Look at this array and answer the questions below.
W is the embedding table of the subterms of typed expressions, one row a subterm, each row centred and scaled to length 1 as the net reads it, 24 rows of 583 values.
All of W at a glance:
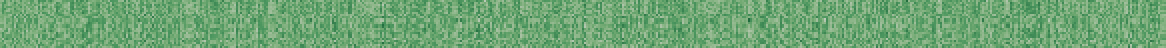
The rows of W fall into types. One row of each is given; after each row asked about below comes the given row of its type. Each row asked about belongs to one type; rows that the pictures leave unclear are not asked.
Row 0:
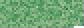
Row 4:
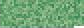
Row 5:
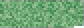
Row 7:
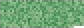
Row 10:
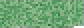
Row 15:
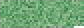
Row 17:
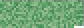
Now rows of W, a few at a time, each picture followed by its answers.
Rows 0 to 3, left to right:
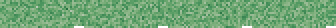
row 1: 4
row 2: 10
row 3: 17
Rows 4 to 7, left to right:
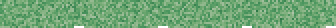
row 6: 17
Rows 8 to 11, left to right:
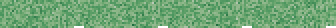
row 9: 10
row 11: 10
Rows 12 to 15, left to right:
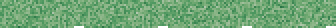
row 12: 5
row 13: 5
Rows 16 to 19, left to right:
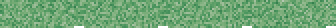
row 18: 17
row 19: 15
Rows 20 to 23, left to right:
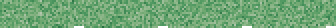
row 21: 5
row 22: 0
